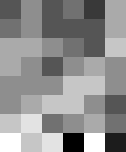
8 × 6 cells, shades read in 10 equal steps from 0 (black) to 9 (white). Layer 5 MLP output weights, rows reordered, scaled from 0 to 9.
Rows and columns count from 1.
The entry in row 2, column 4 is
3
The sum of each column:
45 47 38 35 41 37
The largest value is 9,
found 2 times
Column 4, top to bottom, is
4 3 4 5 7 7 5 0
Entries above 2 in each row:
5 6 6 6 6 6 6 4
